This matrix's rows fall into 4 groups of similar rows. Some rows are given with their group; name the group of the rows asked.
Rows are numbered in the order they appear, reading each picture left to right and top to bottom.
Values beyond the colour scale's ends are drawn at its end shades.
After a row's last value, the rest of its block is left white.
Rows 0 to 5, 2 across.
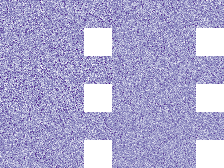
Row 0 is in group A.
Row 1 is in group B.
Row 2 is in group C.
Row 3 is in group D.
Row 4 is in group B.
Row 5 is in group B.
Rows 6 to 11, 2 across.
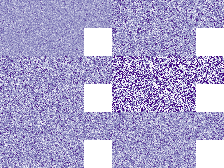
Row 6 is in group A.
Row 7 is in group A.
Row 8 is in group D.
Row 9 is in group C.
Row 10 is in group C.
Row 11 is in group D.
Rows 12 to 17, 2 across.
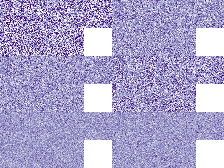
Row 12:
C
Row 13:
D
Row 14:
D
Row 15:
A
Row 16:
B
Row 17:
A
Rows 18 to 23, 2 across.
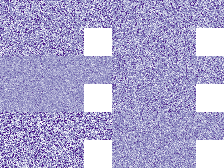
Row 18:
A
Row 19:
B
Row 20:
C
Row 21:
A
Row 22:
C
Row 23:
D
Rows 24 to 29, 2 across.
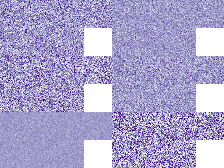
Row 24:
B
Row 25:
C
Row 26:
A
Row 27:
D
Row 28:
D
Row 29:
D
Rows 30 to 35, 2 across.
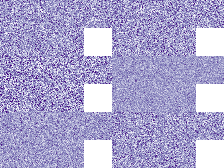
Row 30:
C
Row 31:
B
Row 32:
C
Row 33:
C
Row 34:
D
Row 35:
A
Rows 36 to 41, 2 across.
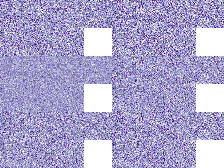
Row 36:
C
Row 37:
B
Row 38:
C
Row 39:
B
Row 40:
B
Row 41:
B
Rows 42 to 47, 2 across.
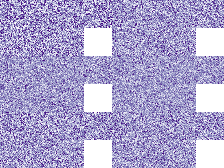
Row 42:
D
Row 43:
B
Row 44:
A
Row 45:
D
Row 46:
D
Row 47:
B
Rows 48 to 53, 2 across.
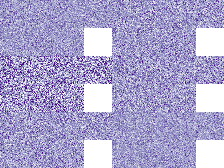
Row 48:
B
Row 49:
A
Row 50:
B
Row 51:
D
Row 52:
B
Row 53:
A
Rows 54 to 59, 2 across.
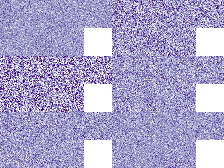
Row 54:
B
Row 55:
B
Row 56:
C
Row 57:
C
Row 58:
D
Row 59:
A
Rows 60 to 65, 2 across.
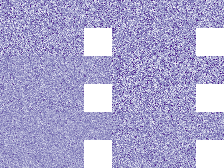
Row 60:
D
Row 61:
A
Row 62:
A
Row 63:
D
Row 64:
C
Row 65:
C
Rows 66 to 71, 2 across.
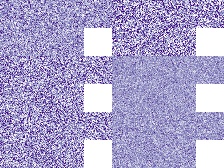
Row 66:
D
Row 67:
B
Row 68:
B
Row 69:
B
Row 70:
B
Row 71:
C
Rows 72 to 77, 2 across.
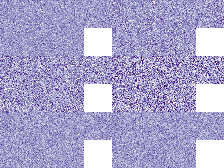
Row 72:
A
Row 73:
A
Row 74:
C
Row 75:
B
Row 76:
D
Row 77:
B
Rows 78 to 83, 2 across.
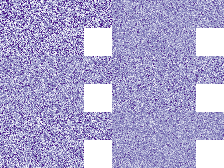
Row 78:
D
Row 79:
B
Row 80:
D
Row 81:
A
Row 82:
C
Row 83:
C
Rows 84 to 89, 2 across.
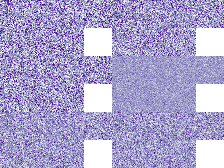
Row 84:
A
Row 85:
B
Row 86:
C
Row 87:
C
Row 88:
A
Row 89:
D
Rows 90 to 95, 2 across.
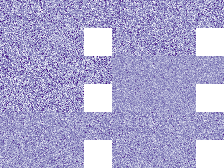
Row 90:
C
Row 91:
A
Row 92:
D
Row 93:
C
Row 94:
A
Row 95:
C
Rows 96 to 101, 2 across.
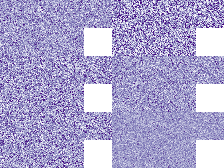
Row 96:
C
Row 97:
D
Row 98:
A
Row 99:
B
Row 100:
A
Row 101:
B
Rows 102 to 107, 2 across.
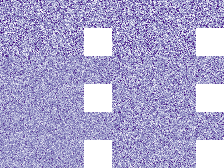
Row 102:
C
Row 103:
C
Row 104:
D
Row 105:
A
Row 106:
B
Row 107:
D
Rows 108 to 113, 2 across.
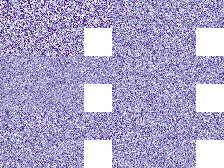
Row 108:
D
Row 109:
C
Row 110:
B
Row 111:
C
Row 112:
D
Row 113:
B
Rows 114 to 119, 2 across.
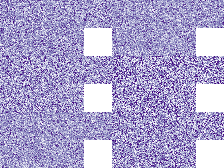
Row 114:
A
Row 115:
C
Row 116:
D
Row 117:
B
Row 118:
C
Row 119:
A
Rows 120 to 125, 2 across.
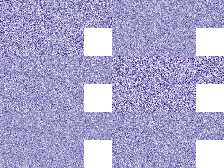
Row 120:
C
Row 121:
D
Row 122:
C
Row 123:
D
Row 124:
C
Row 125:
C
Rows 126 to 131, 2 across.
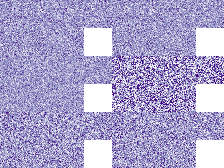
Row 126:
C
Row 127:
C
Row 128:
D
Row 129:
A
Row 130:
D
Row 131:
B
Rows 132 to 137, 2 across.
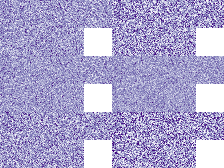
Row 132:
B
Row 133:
D
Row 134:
B
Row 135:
B
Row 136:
D
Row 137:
B
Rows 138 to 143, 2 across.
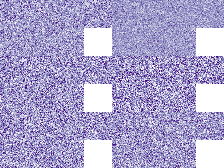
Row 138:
D
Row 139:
B
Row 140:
B
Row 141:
C
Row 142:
B
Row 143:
C
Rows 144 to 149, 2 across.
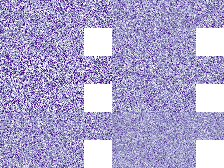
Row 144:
B
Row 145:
D
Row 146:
D
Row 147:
C
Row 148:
C
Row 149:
B
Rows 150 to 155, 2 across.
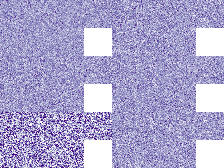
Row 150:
D
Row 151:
B
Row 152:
A
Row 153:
A
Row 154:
C
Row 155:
C
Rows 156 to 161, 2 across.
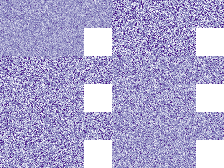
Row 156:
D
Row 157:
B
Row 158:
D
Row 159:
D
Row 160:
A
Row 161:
D
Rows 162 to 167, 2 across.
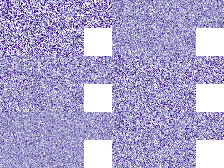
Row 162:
D
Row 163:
C
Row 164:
C
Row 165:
D
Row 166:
A
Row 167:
D
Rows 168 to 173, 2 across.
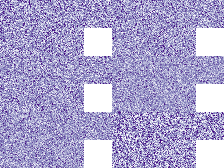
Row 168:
B
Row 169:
B
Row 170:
C
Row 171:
C
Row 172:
B
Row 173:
D
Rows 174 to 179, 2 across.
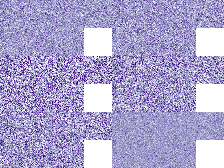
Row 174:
B
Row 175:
A
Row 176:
D
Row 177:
B
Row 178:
A
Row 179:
A
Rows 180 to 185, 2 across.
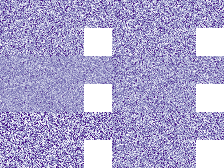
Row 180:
B
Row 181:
D
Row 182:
B
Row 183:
B
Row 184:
D
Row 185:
B
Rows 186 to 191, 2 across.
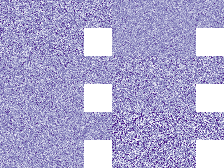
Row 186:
A
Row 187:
A
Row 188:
B
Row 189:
C
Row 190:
D
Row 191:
B
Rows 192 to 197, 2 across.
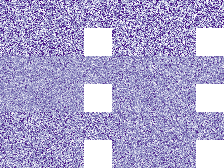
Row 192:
A
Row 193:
D
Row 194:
B
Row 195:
C
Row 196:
B
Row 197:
A
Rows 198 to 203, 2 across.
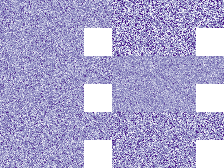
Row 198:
B
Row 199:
C
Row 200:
A
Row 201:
C
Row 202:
D
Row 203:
A
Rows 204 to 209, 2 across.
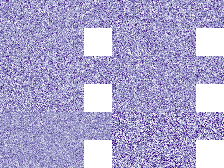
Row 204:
D
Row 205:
C
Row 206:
D
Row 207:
A
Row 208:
C
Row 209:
A
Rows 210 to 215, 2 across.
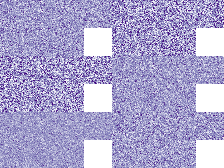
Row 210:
A
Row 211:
A
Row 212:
C
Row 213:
C
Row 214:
C
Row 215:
D
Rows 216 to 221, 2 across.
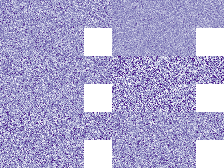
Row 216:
B
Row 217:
B
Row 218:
D
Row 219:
D
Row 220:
D
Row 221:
A
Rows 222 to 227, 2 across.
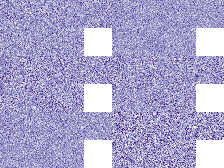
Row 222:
D
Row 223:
B
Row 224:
B
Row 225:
A
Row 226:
B
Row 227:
D
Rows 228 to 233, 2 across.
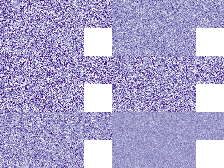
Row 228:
B
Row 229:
B
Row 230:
B
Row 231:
A
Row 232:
C
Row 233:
C
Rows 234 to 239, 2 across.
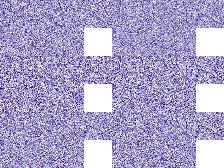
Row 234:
B
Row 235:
A
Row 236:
C
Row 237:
A
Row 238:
A
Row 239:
A
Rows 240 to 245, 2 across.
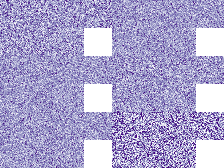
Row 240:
D
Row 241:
B
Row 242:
B
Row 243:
C
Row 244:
B
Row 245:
B
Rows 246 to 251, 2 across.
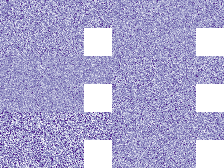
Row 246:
D
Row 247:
D
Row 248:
C
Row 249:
A
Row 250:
C
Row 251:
B
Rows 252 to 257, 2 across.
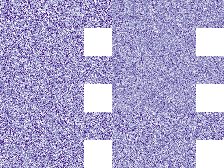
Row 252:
D
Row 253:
C
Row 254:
B
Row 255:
B
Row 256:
A
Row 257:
D
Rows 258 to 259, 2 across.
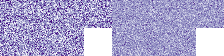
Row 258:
C
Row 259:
C
